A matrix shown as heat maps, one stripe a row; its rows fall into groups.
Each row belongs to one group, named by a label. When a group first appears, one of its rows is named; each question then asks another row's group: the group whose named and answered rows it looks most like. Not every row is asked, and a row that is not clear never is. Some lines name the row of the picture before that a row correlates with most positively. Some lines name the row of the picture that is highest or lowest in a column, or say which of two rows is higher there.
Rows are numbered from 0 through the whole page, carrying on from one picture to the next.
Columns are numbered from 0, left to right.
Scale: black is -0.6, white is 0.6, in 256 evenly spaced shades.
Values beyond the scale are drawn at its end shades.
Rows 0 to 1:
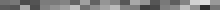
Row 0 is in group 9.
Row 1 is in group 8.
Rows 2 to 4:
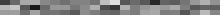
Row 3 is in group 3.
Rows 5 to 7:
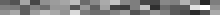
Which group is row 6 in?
9
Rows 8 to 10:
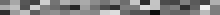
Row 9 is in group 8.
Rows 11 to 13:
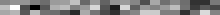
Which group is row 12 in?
3
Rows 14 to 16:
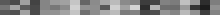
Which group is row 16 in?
8
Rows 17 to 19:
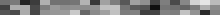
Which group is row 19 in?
8
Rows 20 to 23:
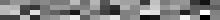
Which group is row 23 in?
8
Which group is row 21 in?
3
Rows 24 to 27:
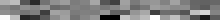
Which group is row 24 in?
3
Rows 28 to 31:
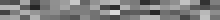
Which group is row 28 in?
8
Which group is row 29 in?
3
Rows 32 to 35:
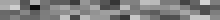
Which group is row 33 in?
3
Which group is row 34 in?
8
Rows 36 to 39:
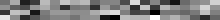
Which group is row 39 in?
3
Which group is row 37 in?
9
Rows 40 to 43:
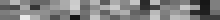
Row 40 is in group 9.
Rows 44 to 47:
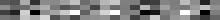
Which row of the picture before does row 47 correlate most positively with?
43
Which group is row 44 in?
8
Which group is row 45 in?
9
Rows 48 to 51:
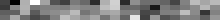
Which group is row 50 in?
8
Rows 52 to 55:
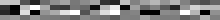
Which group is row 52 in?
3
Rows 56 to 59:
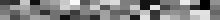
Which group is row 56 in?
8
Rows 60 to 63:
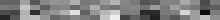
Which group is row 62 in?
8
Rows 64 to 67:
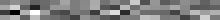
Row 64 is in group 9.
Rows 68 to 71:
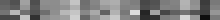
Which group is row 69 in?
8
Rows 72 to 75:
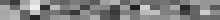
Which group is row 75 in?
3
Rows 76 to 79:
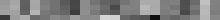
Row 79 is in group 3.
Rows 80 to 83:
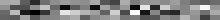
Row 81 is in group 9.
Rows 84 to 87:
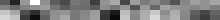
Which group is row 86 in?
3
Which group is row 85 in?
9
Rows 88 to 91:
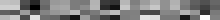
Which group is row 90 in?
8
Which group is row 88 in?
3
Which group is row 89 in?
3
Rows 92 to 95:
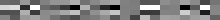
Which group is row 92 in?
8
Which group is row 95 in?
9
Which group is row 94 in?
8
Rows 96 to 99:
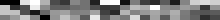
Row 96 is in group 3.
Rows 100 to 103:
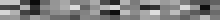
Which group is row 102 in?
3
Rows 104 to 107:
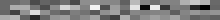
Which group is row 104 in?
9
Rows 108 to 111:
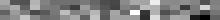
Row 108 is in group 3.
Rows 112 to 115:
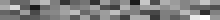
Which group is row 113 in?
3
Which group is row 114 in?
8
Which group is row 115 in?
9
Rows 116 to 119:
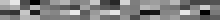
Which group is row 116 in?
3
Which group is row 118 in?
8
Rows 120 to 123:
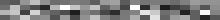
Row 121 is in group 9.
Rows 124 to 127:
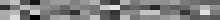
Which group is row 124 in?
3
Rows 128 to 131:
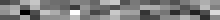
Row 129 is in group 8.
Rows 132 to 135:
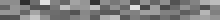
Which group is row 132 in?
9
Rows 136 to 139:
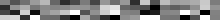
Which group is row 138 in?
8
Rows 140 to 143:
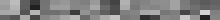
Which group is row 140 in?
3
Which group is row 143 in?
8
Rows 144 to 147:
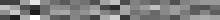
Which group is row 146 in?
3
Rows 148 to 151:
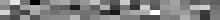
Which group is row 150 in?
3
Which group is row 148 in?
3
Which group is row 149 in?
9
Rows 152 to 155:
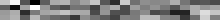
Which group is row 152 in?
3
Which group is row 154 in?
9
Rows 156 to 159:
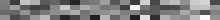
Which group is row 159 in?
9
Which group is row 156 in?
9
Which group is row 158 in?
8
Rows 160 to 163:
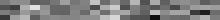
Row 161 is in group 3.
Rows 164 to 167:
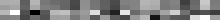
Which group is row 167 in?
9
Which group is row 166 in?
3
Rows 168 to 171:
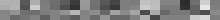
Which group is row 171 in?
9
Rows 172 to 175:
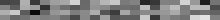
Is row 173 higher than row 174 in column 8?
No
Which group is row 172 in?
8
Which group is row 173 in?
9
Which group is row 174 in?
3
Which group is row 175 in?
9
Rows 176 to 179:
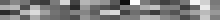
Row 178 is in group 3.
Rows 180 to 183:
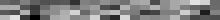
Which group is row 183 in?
3
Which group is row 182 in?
8
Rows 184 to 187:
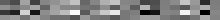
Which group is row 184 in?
8
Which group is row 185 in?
9
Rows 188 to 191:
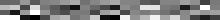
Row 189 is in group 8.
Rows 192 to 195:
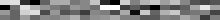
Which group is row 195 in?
8
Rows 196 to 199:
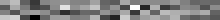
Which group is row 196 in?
3
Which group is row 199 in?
3
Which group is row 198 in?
9
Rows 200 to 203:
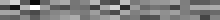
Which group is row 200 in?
3
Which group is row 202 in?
3
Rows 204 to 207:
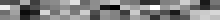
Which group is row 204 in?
8
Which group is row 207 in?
9
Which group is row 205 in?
3
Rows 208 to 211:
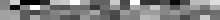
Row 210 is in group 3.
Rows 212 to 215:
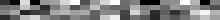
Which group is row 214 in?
9
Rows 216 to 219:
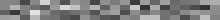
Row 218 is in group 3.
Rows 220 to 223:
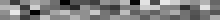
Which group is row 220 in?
9
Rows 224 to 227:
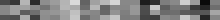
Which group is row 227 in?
8
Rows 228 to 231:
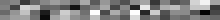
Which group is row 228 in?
9
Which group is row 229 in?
9
